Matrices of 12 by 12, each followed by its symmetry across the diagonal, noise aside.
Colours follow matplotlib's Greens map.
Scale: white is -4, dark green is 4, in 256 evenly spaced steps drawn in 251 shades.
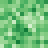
antisymmetric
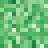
neither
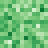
antisymmetric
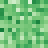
antisymmetric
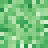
symmetric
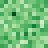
symmetric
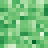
antisymmetric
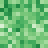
neither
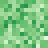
symmetric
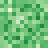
symmetric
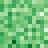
antisymmetric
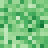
neither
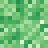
symmetric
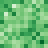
symmetric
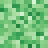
neither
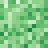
neither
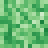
neither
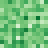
antisymmetric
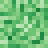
symmetric
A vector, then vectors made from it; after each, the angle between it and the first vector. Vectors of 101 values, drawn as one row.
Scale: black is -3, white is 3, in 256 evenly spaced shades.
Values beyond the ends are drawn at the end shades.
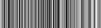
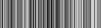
partly aligned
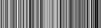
partly opposed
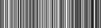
nearly opposite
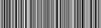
orthogonal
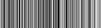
nearly parallel
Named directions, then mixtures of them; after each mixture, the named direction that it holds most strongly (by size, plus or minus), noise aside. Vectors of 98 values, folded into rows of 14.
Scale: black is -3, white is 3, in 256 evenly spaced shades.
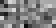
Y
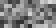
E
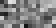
Y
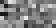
Y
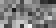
E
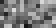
Y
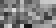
Y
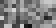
Y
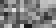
Y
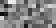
Y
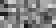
Y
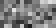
E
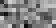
Y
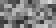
E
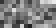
E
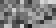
E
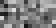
Y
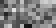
Y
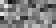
Y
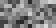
E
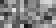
Y
